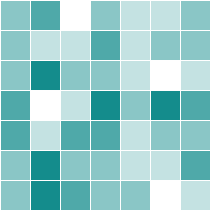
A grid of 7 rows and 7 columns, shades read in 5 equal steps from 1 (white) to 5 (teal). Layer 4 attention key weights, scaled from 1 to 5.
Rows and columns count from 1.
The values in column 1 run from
3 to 4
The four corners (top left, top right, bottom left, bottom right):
3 3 3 2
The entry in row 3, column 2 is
5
